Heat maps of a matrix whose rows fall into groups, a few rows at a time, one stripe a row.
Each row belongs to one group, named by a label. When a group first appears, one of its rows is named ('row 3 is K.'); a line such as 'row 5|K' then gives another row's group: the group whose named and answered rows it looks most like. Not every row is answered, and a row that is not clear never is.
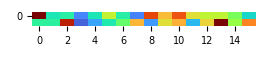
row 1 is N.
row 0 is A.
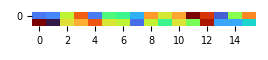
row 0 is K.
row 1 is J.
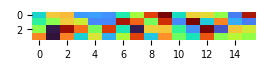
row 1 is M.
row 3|N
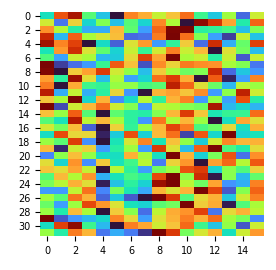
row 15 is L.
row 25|K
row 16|A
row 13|J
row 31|K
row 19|K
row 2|A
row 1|K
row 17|M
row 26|K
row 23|M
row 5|M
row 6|M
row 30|M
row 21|N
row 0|M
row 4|N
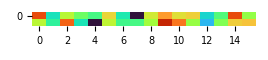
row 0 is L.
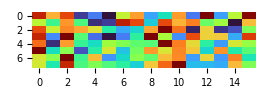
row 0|N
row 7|L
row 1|M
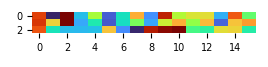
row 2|A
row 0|N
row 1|N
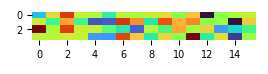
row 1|M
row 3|M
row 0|M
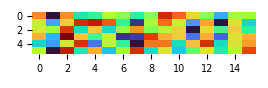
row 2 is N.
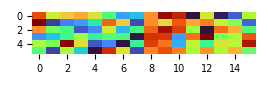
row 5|A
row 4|K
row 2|A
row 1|A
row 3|K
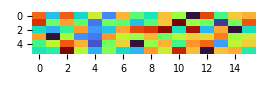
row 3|A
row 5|L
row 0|N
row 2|M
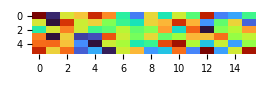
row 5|N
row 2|M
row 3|A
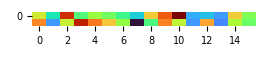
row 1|J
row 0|L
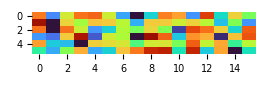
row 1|J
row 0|J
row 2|K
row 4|A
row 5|M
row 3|K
